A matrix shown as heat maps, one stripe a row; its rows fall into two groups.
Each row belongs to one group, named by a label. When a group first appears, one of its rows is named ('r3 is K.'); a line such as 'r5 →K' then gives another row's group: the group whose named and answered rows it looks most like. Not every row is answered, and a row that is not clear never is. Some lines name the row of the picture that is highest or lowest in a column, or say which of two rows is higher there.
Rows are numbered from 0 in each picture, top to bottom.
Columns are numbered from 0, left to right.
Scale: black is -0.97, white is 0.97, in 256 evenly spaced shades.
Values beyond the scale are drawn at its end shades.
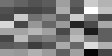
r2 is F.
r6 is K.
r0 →K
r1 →K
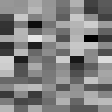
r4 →F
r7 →F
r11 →K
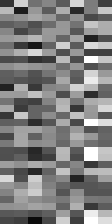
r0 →F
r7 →F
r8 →K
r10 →K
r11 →K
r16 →F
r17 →K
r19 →F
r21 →K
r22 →K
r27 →F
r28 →F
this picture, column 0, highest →25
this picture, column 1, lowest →1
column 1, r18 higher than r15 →Yes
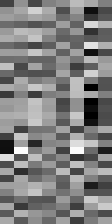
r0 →F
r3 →K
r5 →F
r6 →K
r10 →K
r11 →F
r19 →F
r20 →F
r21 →F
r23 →F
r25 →F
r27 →F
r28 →K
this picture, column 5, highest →21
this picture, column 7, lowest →21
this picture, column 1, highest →21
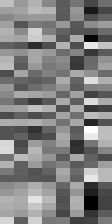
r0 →F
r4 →F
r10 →F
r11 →K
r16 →K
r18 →K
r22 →F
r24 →K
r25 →K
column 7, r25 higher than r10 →Yes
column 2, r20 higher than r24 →Yes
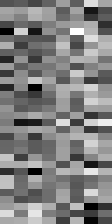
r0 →K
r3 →F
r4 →F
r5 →K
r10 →F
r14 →K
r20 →K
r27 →K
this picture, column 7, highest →17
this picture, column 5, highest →4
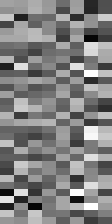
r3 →F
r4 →F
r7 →K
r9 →F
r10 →K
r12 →K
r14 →F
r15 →F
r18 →K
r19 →K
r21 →F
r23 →F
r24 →F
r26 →K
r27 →F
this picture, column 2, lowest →29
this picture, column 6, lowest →5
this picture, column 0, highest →28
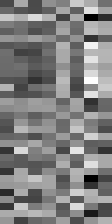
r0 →F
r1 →K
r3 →K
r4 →K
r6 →K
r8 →K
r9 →K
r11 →K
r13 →K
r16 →K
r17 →F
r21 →F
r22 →K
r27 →F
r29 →F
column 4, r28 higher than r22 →Yes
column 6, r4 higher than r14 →Yes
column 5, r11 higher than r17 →No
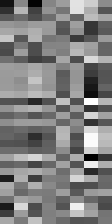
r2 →K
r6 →F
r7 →F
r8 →K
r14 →K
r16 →K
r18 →K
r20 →K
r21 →K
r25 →F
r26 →F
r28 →F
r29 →F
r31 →F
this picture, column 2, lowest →0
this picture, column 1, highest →29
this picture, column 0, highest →5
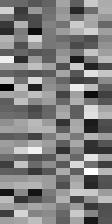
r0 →K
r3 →F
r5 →F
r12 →F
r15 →K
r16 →K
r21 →F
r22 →K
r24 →K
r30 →F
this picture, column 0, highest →8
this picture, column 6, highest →24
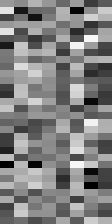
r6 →F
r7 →F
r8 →K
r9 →F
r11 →F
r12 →F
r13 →F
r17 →K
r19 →F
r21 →F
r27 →F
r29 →F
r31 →K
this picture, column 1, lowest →1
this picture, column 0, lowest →23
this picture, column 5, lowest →1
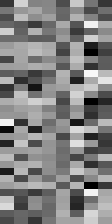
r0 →F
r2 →F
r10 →K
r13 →F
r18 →F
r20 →F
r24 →F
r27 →K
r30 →K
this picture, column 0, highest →17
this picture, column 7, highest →11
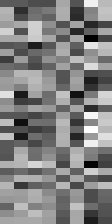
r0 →K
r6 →K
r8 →F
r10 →F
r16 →K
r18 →K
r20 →K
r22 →F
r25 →F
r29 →F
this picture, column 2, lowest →6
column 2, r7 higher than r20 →Yes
